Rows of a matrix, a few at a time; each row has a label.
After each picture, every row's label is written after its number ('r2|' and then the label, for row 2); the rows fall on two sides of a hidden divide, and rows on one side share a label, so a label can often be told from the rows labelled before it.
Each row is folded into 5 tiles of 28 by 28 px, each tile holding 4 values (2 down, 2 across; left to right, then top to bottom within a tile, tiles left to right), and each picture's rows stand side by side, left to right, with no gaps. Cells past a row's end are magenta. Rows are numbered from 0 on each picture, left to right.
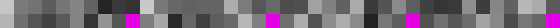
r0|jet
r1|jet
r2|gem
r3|gem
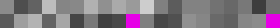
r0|gem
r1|jet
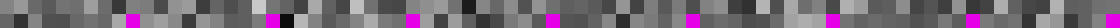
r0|jet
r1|gem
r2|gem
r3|jet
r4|jet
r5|jet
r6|jet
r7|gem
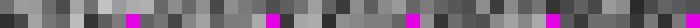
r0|gem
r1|jet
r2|gem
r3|jet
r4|jet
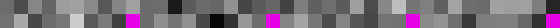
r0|gem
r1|jet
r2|gem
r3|gem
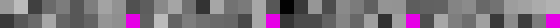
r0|jet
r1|gem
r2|gem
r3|gem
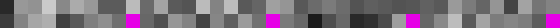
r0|gem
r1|jet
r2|jet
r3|gem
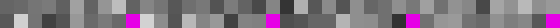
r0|gem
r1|jet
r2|gem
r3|gem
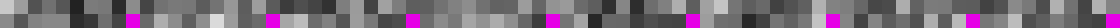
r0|jet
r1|gem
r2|gem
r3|gem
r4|jet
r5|jet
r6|jet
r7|gem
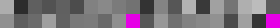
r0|jet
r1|gem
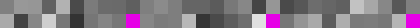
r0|jet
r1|jet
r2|gem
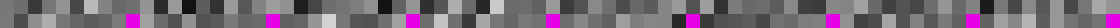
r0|jet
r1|jet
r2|jet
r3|gem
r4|gem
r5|jet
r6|jet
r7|gem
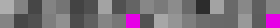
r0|jet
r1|gem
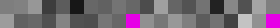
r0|jet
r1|jet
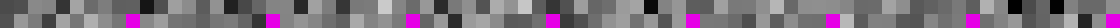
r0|gem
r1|gem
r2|gem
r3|gem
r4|gem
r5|gem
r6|jet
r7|jet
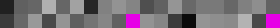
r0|gem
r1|gem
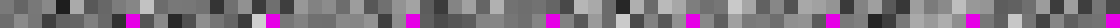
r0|gem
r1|jet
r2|gem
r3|gem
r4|gem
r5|gem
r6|gem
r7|jet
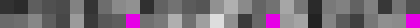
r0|gem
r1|gem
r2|jet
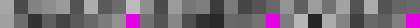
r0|jet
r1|jet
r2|jet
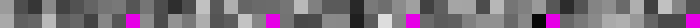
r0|jet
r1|jet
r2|jet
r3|gem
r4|gem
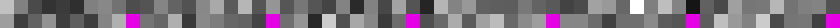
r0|jet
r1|gem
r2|jet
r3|gem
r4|gem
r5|gem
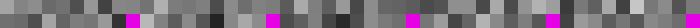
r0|jet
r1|jet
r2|jet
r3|gem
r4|gem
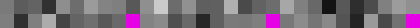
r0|jet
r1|jet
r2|jet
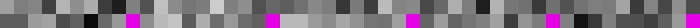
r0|jet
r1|gem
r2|gem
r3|gem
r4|jet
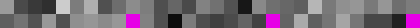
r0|jet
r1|jet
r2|gem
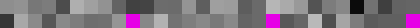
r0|gem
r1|gem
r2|jet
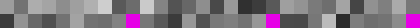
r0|gem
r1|jet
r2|jet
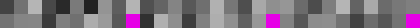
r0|gem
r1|gem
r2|jet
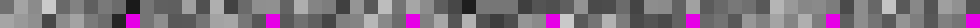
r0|gem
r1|gem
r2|gem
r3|jet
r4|jet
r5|gem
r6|gem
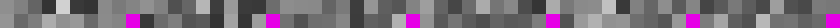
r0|jet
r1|jet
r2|jet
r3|jet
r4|gem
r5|gem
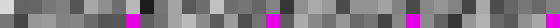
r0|jet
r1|gem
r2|gem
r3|jet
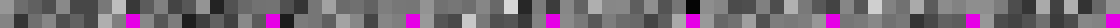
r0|jet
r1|jet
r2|gem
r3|jet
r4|jet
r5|jet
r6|gem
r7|jet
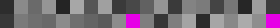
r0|gem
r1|jet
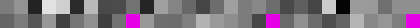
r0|jet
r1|gem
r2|gem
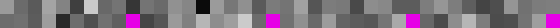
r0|jet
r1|gem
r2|jet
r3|jet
